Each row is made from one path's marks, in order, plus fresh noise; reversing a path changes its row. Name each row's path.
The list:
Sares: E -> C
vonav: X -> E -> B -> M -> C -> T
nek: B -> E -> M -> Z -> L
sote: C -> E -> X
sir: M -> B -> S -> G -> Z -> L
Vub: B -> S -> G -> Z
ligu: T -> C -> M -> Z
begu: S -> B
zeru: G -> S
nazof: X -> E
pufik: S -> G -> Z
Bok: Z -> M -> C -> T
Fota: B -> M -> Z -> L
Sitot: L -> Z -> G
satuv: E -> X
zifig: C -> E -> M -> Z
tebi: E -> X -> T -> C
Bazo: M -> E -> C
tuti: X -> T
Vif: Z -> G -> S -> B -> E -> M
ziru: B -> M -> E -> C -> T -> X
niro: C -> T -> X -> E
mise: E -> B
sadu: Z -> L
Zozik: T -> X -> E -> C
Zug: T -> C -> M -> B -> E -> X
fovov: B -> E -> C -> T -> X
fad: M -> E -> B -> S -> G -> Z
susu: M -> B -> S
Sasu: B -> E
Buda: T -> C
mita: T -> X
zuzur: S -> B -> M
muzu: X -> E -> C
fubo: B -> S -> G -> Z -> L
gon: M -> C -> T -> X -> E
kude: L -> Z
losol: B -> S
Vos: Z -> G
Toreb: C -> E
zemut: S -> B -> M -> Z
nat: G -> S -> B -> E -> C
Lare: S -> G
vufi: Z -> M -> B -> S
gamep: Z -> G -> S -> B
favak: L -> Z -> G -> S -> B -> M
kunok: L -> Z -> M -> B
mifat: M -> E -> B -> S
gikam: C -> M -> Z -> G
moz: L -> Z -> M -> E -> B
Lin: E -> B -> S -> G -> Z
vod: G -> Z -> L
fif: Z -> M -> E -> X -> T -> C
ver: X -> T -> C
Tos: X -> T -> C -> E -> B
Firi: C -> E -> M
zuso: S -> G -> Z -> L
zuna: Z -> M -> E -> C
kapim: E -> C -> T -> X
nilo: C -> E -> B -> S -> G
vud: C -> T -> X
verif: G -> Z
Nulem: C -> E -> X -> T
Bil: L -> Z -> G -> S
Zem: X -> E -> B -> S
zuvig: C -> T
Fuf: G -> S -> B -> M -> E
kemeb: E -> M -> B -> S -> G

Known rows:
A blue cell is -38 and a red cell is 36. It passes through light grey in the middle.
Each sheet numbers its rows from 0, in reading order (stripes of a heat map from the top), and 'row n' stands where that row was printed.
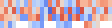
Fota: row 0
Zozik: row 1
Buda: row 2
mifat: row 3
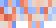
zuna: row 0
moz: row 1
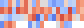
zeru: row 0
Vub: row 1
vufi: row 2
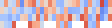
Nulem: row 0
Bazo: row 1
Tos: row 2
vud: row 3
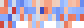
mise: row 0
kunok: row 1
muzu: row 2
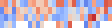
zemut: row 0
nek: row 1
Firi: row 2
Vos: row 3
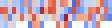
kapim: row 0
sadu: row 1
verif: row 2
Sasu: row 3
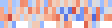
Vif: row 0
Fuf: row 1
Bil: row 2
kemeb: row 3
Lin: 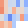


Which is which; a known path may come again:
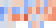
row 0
vonav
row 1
Fuf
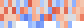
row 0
Fota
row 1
ligu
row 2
nat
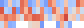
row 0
vufi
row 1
zuna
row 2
Vif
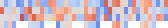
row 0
tebi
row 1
fif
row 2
fovov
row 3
Zozik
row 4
sir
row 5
gon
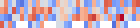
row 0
mise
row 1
Vub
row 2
Zug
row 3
gamep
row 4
Vos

